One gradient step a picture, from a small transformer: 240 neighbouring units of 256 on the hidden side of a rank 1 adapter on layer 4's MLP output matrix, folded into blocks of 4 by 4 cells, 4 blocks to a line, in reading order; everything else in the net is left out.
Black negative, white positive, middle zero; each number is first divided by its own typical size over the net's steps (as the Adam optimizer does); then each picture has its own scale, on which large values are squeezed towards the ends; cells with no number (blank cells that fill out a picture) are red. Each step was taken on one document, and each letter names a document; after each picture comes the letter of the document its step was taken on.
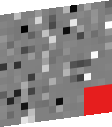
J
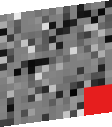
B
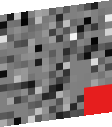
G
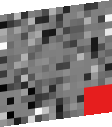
G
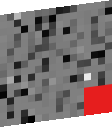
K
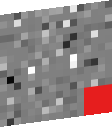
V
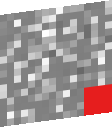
K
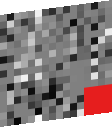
G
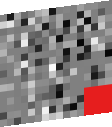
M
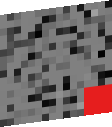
B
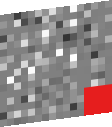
V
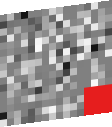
M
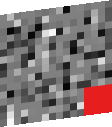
B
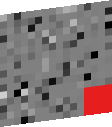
J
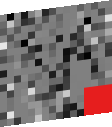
G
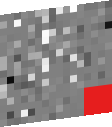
K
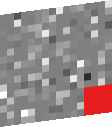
K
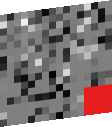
G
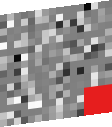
G
